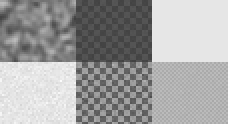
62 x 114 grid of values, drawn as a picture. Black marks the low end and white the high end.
The table splits into 2 rows of 3 panels. Panel 1,1: middling, blotchy. Panel 1,2: low, checkered, faint in contrast. Panel 1,3: very high, flat. Panel 2,1: very high, fine-grained, faint in contrast. Panel 2,2: middling, checkered, strong in contrast. Panel 2,3: high, checkered, faint in contrast.
